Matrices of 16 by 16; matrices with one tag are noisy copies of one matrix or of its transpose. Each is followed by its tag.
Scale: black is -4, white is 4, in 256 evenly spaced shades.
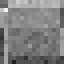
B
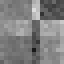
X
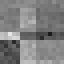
X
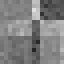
X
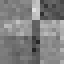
X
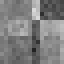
X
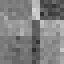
X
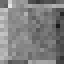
B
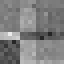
X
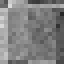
B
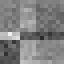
X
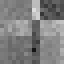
X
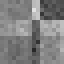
X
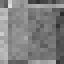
B
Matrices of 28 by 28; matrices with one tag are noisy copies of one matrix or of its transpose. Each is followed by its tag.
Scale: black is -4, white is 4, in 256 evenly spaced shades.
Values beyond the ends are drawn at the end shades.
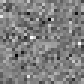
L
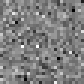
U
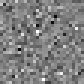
L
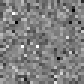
U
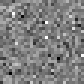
U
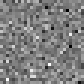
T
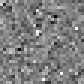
L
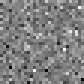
T
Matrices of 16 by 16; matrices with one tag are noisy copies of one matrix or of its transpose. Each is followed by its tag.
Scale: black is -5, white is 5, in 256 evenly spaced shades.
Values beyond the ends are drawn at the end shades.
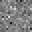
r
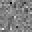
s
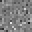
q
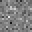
r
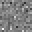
s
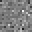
q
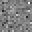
s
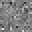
s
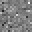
s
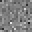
q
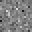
r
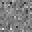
s
